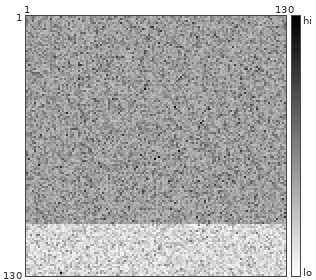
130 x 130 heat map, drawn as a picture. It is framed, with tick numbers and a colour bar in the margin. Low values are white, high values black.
A horizontal seam about 80% of the way down splits the table, and the top part is higher. No regular stripes run through it. The values follow a bell shape.
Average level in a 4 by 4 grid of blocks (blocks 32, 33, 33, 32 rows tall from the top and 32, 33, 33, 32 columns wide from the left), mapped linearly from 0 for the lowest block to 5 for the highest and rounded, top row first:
5555 / 5555 / 5555 / 0000
